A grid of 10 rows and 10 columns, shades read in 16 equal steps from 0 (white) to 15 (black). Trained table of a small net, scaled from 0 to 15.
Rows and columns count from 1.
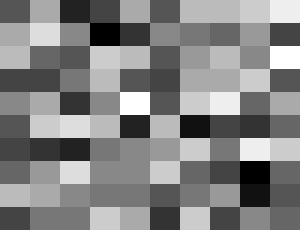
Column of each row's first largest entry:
3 4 3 1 3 7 3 9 9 6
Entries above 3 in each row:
8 9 8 9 7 8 7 8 10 8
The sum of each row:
66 82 57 78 59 82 72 78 80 77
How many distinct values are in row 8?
7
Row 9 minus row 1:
-6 0 -6 -3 3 0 4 2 11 9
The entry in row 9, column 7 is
8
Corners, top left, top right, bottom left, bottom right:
10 1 11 9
